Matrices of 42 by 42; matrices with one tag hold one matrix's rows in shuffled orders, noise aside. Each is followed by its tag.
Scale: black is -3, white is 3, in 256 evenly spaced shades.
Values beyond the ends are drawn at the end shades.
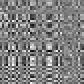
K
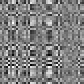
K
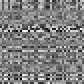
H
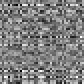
H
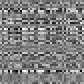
H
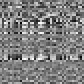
H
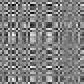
K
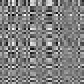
K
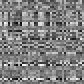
H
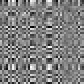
K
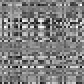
H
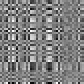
K
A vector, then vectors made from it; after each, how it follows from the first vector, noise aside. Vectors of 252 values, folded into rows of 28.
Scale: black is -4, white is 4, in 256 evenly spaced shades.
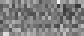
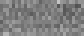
shrunk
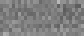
shrunk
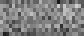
negated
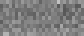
shrunk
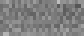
shrunk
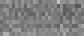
shrunk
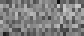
negated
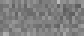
shrunk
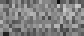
negated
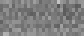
shrunk
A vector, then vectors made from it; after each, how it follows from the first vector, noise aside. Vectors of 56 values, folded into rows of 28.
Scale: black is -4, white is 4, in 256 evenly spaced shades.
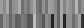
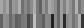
copied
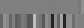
partly zeroed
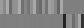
partly zeroed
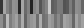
reversed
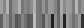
copied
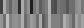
reversed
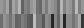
copied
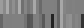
partly zeroed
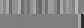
partly zeroed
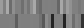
partly zeroed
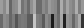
copied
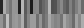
reversed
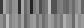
reversed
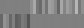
partly zeroed
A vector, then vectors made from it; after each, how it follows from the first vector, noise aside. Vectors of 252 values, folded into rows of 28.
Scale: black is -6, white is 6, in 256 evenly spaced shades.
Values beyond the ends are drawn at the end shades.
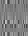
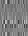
copied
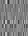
copied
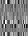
scaled up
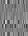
copied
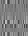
copied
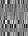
scaled up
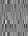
copied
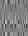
copied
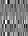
scaled up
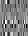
scaled up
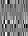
scaled up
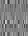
copied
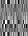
scaled up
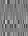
copied
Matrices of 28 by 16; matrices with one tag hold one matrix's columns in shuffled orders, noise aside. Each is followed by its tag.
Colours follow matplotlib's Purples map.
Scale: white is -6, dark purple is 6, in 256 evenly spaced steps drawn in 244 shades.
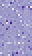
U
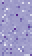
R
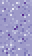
R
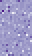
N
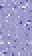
U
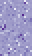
R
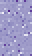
N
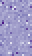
U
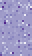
U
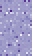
N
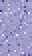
N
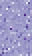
R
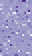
N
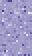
N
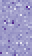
U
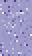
N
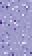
U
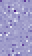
N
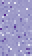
R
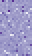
N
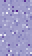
N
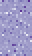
N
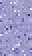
R
